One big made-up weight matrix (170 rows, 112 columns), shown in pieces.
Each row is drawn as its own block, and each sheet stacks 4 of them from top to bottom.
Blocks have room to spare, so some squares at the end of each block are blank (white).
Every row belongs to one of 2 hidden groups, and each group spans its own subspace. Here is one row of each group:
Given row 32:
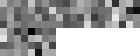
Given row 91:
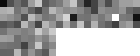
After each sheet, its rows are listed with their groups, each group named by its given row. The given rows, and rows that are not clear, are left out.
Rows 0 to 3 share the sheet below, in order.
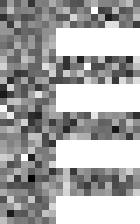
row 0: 91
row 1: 32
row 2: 91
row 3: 91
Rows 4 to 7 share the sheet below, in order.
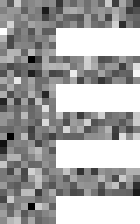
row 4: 32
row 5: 91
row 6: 32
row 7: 91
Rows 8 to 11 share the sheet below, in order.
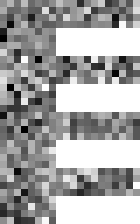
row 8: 32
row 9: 91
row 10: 91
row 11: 91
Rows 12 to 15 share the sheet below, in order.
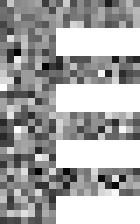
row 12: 32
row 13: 32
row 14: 32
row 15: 91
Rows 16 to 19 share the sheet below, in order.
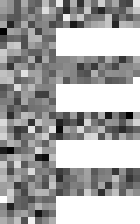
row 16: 32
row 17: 91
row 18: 32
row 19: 32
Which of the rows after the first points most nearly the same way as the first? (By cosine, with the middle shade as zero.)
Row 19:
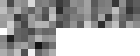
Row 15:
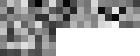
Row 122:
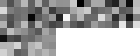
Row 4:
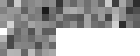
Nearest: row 4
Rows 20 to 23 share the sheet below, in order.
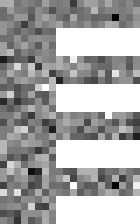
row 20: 91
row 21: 91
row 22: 32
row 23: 91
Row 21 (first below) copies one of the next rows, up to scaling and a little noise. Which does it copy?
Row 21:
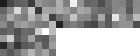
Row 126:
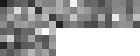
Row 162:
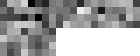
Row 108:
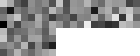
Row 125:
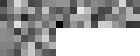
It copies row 126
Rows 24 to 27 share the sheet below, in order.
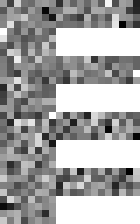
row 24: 32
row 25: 91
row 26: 91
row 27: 32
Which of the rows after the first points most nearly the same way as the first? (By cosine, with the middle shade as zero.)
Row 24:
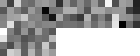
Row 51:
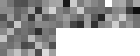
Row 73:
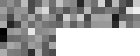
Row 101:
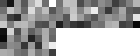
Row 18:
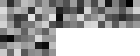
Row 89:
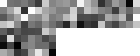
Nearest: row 51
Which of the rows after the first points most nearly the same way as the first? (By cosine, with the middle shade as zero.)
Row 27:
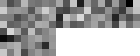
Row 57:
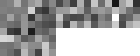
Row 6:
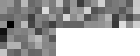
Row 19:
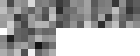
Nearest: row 6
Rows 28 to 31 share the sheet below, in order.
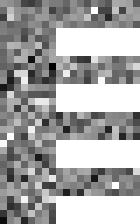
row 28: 91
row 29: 32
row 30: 32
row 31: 91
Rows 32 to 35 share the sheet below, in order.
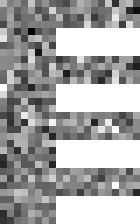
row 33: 32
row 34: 91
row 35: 91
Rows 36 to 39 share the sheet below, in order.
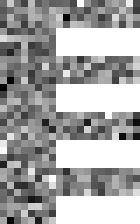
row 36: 32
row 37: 32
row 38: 32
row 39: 32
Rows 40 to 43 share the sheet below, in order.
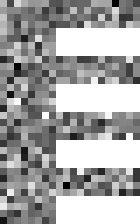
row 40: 32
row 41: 91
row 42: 32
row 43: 32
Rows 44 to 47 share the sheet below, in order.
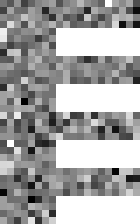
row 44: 32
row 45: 91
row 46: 91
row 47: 32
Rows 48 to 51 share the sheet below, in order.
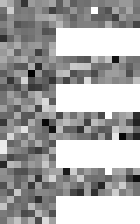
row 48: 91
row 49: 32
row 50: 32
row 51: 32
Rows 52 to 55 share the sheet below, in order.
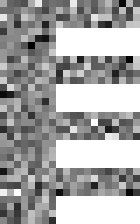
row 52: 91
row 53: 32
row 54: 91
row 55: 91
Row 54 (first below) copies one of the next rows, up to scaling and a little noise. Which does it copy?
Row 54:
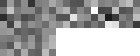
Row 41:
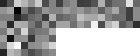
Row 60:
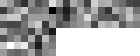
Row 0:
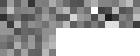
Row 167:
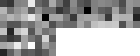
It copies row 0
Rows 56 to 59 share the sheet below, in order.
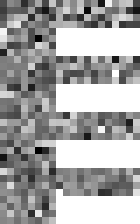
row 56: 32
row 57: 32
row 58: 91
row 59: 91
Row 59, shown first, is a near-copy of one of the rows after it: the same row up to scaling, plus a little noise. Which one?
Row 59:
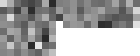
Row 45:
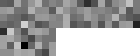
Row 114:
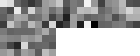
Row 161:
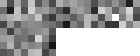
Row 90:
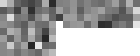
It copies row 90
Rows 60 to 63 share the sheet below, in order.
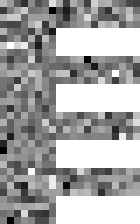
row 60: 91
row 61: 91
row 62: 32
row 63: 32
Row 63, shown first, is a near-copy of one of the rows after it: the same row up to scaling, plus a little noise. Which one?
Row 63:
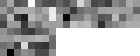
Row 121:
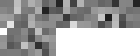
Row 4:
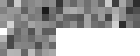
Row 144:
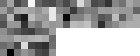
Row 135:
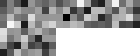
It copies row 144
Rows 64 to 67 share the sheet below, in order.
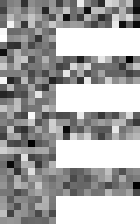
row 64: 32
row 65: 32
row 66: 32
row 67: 91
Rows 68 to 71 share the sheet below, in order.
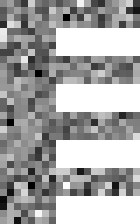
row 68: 32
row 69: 91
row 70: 91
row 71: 32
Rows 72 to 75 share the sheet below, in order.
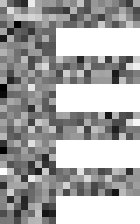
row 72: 91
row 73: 32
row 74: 32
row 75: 91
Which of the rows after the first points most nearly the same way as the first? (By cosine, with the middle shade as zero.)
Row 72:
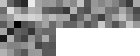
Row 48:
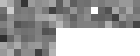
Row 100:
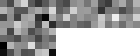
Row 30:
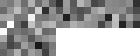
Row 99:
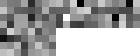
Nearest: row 48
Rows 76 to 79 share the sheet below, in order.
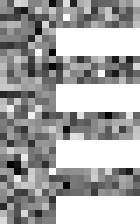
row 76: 91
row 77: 32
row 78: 32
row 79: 91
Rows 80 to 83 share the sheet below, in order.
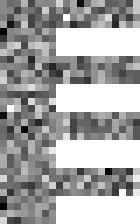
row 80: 32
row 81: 32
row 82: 91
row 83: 32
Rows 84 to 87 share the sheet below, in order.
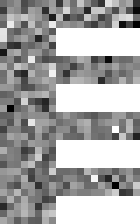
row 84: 32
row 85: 32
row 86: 91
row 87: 91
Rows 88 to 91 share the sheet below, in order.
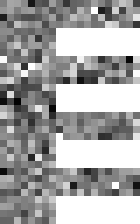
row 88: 91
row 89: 91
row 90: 91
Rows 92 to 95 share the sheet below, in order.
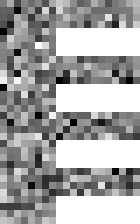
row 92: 32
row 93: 91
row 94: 91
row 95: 32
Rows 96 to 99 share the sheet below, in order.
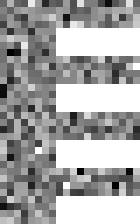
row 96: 32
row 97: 32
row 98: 91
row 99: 32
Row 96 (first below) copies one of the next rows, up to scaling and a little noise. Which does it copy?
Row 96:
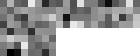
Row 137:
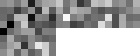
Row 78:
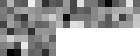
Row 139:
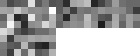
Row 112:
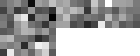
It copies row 78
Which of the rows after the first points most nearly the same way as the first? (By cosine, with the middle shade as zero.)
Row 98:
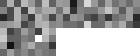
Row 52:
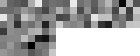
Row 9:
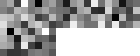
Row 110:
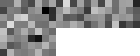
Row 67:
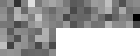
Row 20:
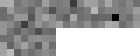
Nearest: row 67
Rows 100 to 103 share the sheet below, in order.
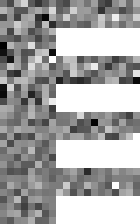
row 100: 91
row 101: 91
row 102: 91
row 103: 91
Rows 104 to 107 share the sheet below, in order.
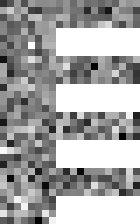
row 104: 91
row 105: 91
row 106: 32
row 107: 91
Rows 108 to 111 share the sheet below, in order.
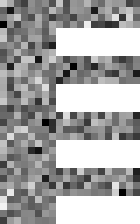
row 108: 91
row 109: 91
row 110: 32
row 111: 32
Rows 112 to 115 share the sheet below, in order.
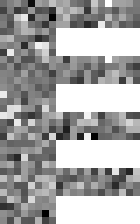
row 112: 32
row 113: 32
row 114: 91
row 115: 32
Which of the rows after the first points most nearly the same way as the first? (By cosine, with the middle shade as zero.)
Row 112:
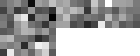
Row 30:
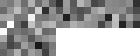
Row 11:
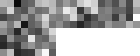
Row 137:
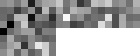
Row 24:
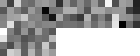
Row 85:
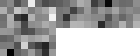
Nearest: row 137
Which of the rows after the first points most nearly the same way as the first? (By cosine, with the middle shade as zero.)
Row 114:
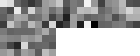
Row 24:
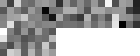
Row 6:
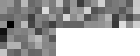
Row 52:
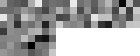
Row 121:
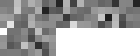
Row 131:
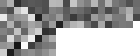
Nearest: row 131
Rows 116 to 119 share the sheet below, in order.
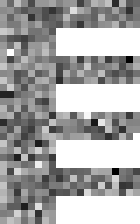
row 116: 32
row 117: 32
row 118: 91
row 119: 32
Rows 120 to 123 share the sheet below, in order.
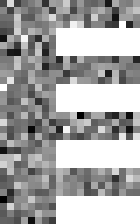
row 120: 32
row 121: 32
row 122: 32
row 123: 32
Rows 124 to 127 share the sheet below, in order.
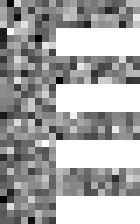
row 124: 91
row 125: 91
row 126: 91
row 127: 32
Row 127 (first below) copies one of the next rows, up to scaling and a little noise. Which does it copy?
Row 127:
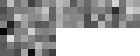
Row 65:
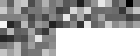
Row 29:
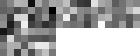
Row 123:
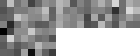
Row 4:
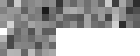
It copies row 123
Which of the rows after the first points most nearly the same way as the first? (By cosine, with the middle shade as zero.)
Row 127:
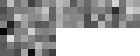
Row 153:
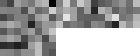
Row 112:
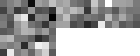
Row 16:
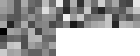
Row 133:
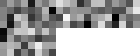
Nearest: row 133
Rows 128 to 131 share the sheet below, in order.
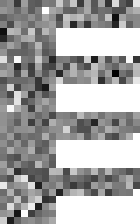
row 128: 32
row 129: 91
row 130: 91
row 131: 91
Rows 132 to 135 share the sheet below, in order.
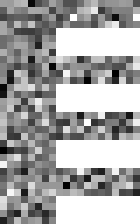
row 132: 91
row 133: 32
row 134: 32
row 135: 32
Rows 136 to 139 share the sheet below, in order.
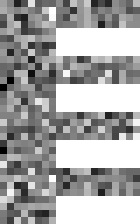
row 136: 32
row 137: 32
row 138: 32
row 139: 32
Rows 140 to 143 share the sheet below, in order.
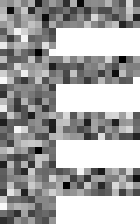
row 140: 91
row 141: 91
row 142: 32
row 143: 32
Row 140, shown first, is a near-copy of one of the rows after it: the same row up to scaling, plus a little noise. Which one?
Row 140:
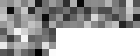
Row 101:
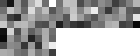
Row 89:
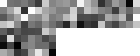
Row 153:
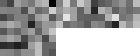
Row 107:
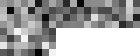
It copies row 107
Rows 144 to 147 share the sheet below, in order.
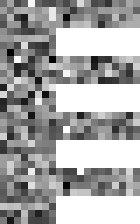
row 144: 32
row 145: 91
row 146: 32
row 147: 32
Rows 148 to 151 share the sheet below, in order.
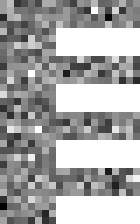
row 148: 91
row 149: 32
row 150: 91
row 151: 32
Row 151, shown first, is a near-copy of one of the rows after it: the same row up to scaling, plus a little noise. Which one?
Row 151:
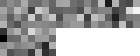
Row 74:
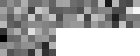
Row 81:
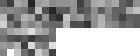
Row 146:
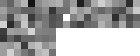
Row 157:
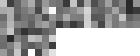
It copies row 74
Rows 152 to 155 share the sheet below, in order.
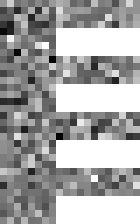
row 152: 32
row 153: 91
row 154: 91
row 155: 91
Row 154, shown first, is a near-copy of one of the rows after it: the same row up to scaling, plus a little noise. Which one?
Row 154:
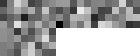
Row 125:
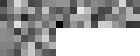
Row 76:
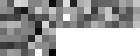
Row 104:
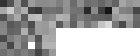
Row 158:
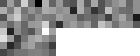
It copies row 125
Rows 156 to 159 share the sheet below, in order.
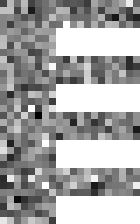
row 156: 91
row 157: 32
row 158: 91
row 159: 91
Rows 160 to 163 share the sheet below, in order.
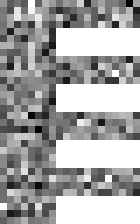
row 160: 91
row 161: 91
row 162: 91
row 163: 91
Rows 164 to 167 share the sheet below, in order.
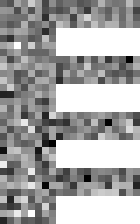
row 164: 91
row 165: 32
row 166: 91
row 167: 91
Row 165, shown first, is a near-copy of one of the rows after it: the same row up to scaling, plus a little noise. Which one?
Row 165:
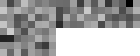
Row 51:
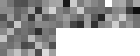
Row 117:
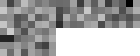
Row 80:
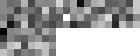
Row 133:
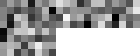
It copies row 117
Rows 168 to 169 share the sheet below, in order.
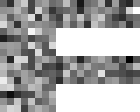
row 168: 32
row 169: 32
